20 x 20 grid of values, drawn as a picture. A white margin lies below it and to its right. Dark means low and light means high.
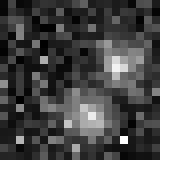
Mirror symmetry: none. Bumps: two. Histogram: skewed, a long tail of high values. Stripes: none.
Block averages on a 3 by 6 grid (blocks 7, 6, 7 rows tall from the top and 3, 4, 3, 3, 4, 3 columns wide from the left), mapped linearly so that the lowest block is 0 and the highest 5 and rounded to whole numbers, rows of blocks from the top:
1 0 1 1 2 1
1 1 1 2 5 2
1 1 3 5 1 1
